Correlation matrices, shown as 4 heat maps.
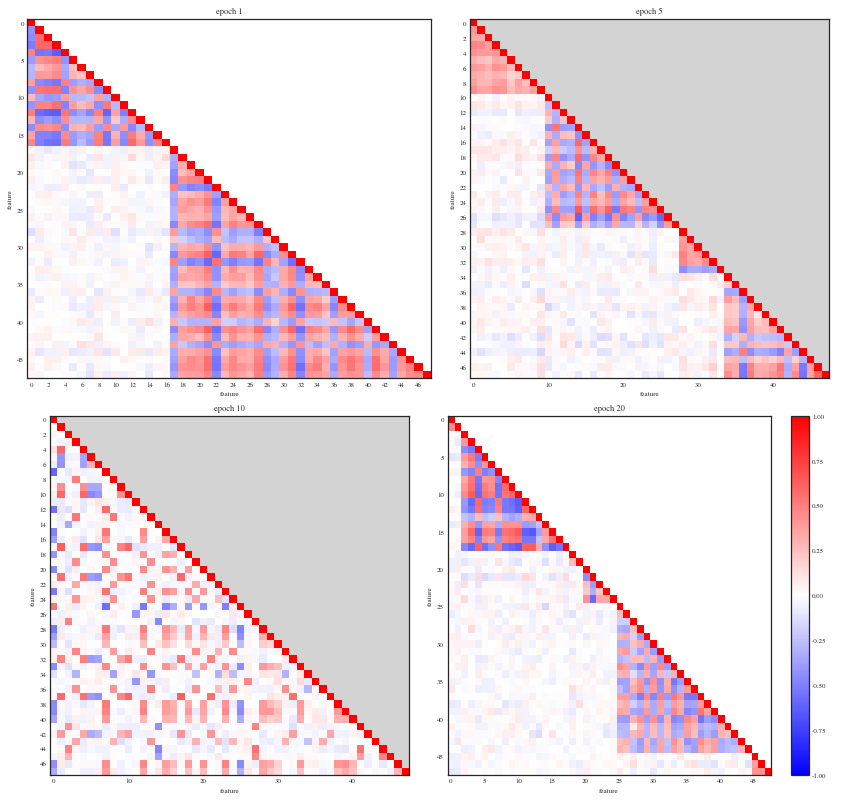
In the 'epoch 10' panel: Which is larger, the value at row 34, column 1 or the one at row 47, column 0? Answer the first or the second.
the first
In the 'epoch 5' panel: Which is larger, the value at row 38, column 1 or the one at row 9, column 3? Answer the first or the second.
the second
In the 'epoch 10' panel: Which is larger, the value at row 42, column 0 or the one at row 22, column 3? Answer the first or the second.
the second
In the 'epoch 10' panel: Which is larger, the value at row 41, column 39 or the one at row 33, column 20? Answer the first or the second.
the second
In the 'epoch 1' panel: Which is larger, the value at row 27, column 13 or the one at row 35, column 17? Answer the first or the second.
the first
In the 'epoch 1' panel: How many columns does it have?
48
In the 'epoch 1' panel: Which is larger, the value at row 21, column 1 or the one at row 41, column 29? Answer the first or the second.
the first
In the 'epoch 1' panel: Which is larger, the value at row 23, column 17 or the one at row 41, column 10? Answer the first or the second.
the second
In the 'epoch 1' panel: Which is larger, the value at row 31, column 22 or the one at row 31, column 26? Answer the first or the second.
the second
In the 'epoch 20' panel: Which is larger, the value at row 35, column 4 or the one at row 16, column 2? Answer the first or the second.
the second
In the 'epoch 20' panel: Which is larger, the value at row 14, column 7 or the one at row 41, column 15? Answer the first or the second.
the second
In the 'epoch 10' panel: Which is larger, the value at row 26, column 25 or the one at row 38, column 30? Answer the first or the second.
the second
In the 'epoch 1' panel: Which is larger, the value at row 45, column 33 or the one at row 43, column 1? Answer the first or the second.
the first
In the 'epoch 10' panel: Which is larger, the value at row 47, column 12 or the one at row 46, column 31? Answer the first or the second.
the first
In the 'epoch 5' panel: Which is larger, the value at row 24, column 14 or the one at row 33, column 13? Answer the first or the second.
the first
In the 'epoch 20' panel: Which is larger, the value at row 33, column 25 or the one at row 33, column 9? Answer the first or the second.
the first
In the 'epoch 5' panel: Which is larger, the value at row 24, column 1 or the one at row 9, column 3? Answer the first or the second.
the second
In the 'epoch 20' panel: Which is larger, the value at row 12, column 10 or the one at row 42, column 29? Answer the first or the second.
the second
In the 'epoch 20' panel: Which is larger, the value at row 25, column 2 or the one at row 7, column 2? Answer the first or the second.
the first
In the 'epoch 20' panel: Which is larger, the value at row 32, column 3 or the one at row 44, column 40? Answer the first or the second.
the first
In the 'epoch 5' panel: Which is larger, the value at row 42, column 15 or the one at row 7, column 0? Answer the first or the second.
the second
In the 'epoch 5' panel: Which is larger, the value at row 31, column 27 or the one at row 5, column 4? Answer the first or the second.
the second
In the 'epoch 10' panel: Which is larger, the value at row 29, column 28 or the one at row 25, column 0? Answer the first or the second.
the second
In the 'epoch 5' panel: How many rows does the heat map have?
48
